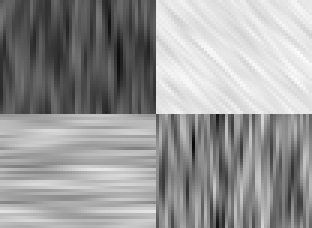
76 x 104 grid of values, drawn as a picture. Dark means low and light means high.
The table splits into 2 rows of 2 panels. Panel 1,1: low, streaked downward. Panel 1,2: very high, slanting down to the right, faint in contrast. Panel 2,1: high, streaked across. Panel 2,2: middling, streaked downward, strong in contrast.
